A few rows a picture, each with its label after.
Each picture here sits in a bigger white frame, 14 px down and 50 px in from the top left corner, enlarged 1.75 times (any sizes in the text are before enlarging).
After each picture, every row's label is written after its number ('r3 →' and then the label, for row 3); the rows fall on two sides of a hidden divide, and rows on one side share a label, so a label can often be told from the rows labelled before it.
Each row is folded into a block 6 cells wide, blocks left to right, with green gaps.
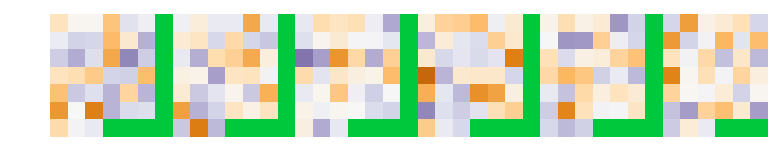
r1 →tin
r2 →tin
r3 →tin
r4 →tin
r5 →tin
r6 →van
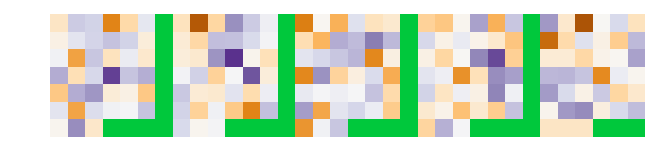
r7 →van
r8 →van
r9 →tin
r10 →van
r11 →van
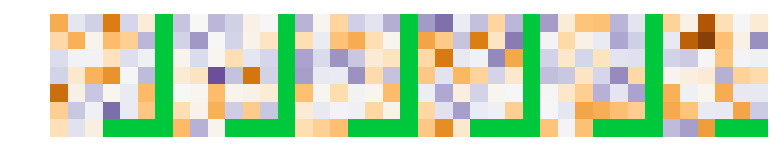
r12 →tin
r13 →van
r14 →van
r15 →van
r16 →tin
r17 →tin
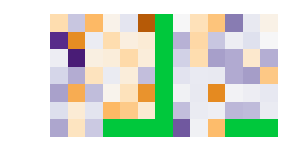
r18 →tin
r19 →van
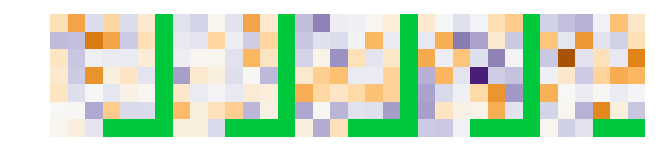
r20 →tin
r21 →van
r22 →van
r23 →van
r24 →van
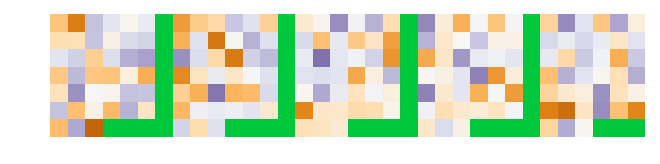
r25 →tin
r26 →tin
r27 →tin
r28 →van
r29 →tin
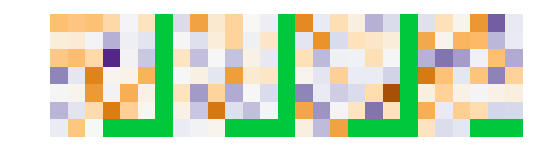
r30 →van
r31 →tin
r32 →tin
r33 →tin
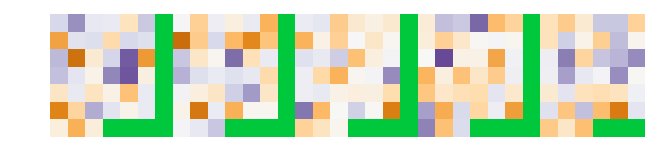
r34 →van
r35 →van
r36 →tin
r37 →tin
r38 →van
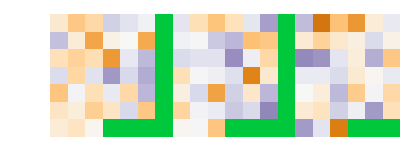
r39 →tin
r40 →van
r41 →tin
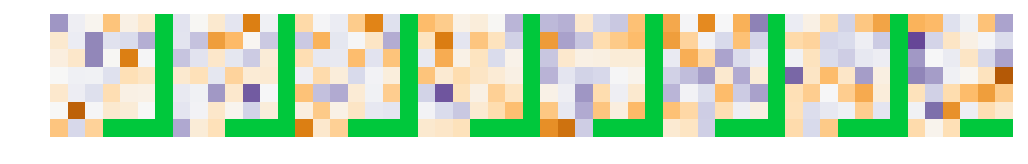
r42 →van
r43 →tin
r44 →tin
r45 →tin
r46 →van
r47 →van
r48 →van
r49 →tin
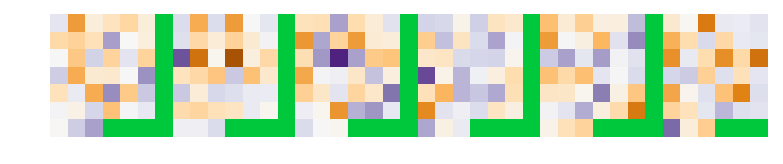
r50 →van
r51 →tin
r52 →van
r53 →van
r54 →tin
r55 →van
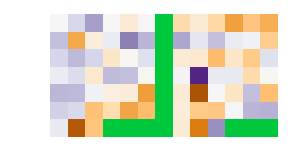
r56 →tin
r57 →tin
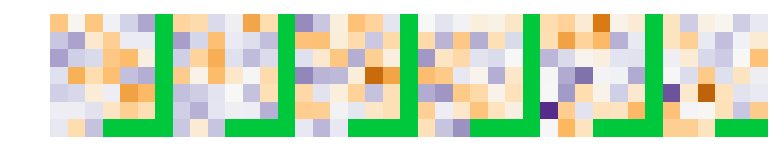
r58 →tin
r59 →tin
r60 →van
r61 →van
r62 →tin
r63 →van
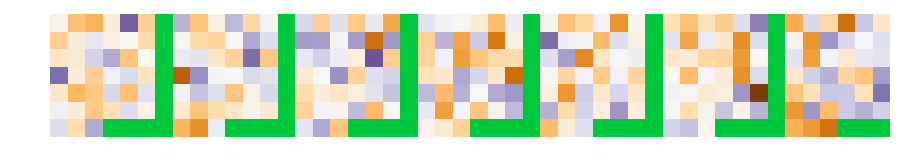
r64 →van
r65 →tin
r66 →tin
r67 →van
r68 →tin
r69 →tin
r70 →tin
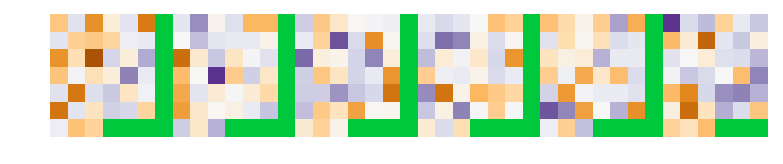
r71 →tin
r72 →van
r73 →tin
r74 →van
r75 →tin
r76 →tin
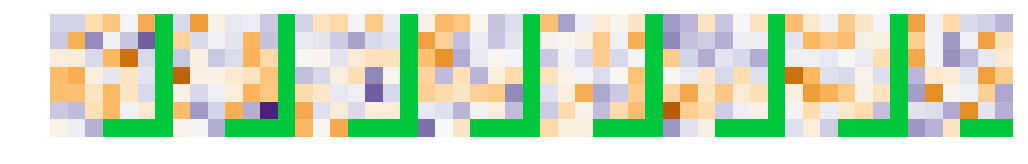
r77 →tin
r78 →van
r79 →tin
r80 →van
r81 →tin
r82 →van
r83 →tin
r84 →van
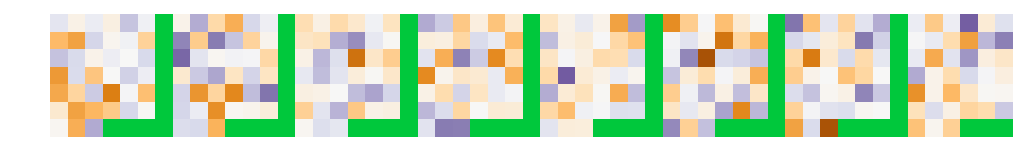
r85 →tin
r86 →tin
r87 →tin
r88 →van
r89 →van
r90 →tin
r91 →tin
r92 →van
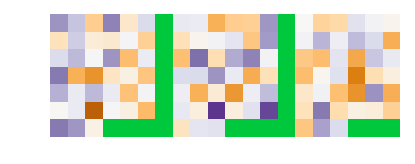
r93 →van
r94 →van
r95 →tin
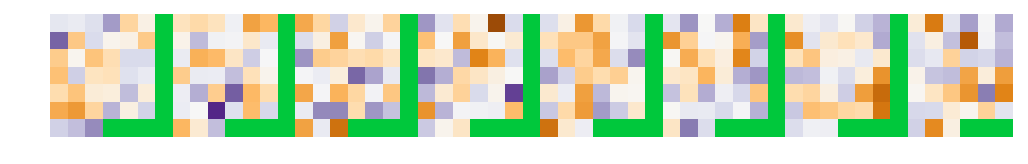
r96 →tin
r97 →van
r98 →tin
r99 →van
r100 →tin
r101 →van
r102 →van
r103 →tin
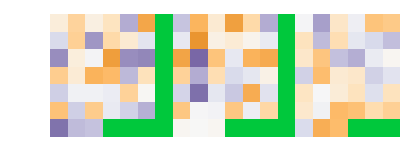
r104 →tin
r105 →tin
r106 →van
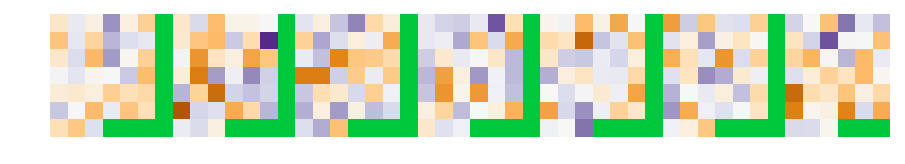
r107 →van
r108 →van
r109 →van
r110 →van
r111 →van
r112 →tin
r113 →van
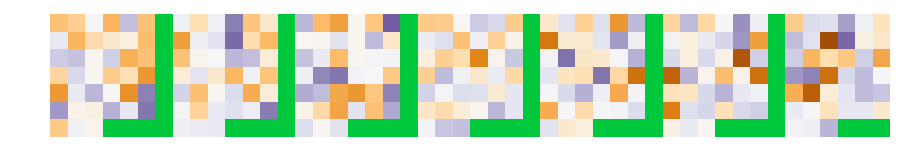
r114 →tin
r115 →van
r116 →van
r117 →tin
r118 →van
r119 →tin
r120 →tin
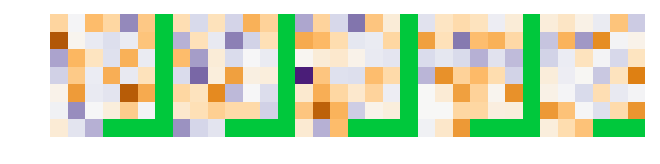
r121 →van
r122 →van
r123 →van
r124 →van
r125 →tin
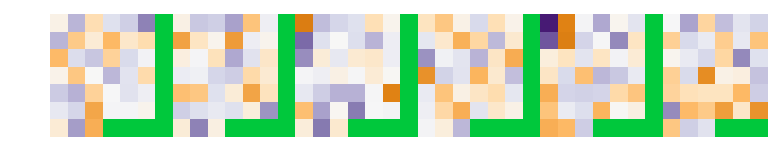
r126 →tin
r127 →van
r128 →tin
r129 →tin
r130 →tin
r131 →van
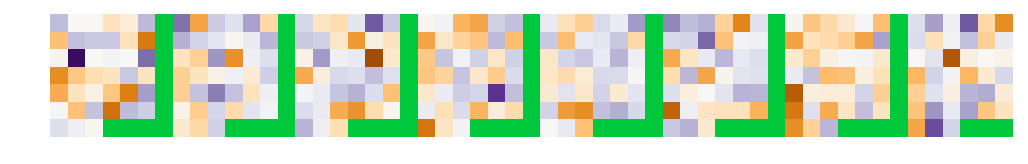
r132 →van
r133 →tin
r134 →tin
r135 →tin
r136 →tin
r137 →van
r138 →tin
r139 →tin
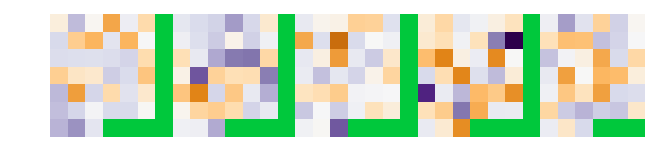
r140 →tin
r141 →van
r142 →van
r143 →van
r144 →tin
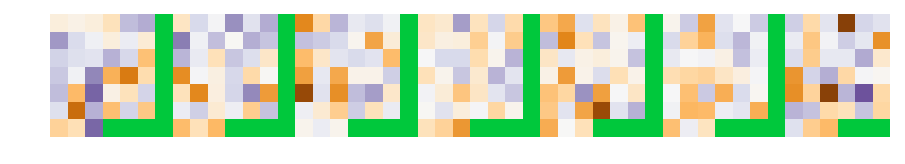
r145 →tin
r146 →tin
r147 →tin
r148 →tin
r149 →tin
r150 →tin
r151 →tin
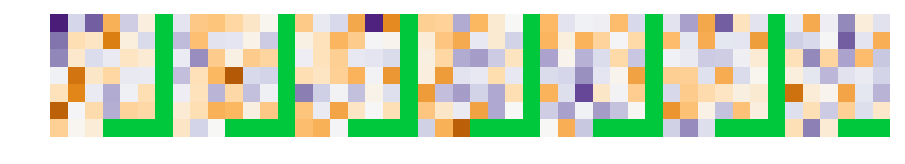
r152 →tin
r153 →tin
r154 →tin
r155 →tin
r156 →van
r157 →van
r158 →van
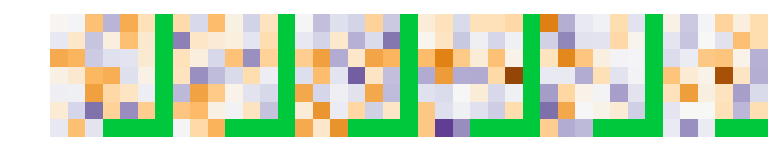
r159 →van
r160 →tin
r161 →van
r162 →van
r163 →van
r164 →tin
